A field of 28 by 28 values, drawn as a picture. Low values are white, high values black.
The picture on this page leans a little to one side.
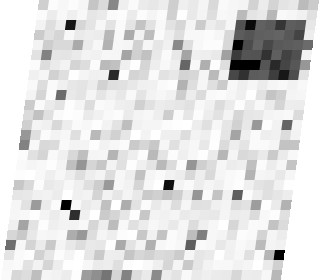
Odd patch: higher, in the top right. Roughest part: top right. Ninth with the highest average: top right. Histogram: skewed, a long tail of high values. Mirror symmetry: none.
